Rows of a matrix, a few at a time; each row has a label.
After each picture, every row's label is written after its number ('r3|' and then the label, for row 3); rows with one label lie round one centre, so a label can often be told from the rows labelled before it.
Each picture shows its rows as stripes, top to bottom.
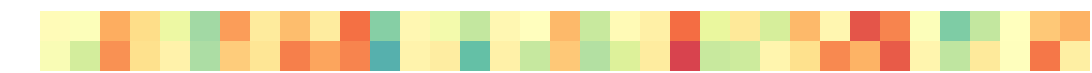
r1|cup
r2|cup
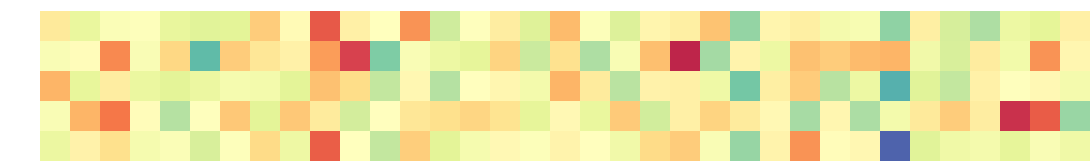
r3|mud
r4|cup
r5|mud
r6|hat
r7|mud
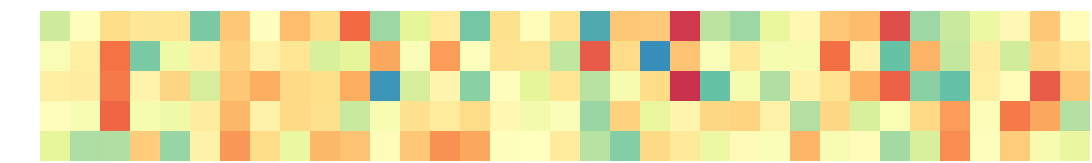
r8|cup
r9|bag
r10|cup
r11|hat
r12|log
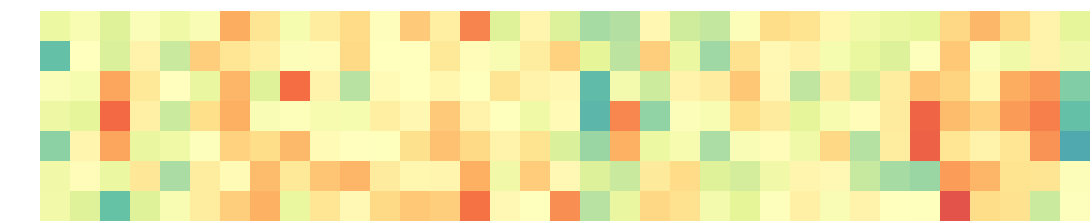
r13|log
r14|log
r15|hat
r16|hat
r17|hat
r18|log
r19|log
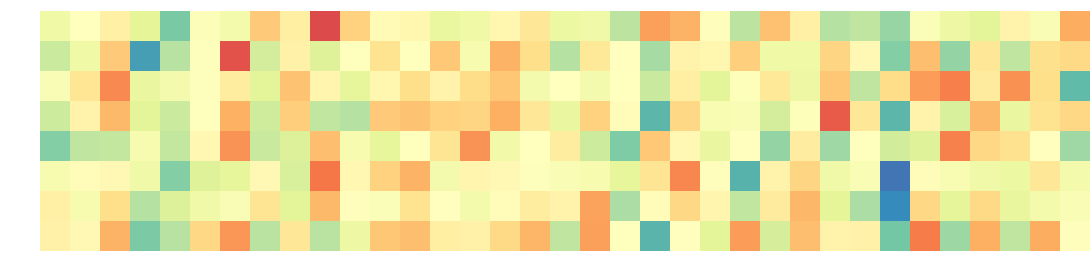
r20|mud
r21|bag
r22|hat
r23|bag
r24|log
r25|mud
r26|mud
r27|bag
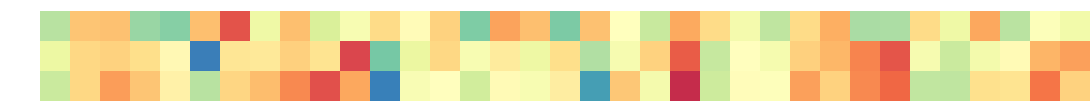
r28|bag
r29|cup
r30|cup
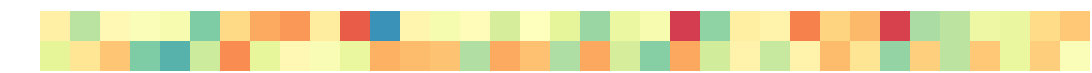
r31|cup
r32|bag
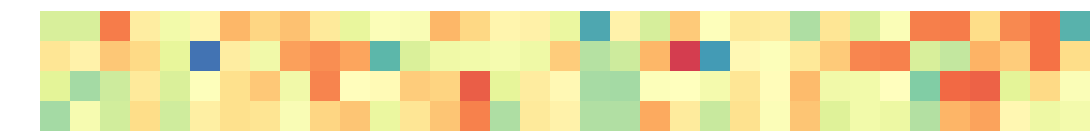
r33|hat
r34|cup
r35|log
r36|log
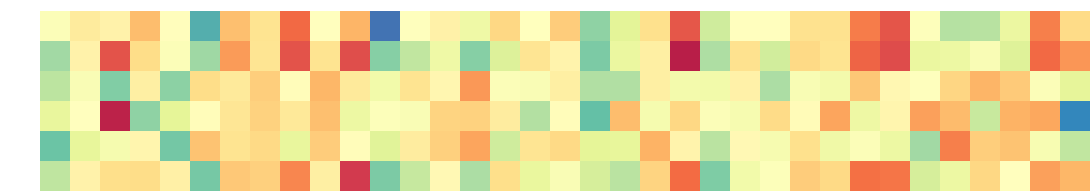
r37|cup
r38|cup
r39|log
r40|hat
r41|log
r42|cup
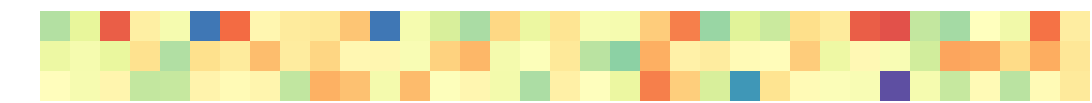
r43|cup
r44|log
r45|mud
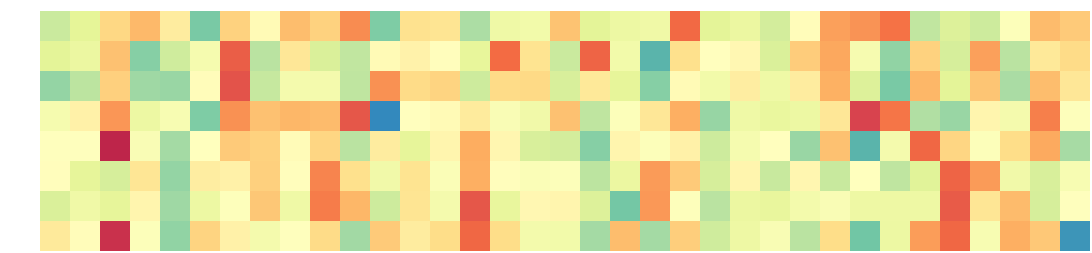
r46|cup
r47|bag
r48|bag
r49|cup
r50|hat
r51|log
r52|log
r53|hat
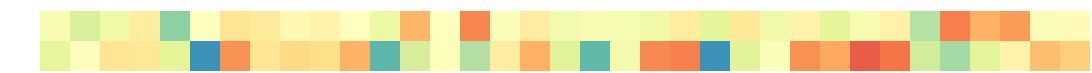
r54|log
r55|cup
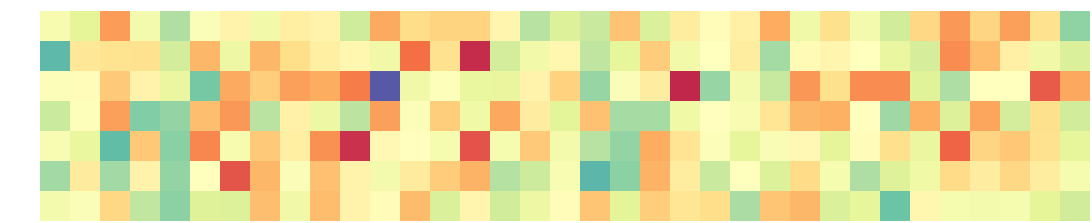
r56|hat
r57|log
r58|cup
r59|bag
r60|log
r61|log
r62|mud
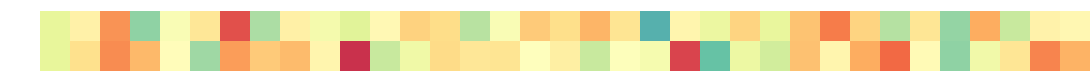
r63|bag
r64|cup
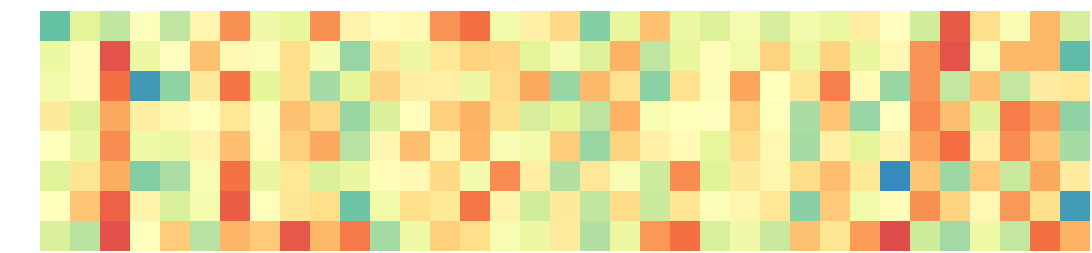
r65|log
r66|hat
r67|bag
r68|hat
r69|hat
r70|bag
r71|hat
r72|cup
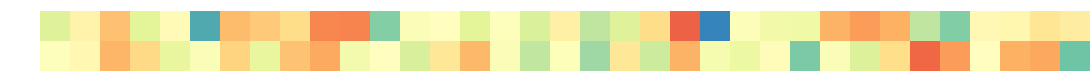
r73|cup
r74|hat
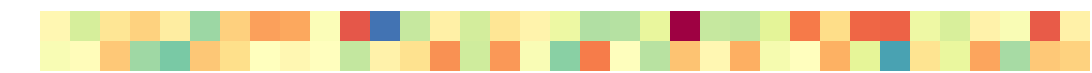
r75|cup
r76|bag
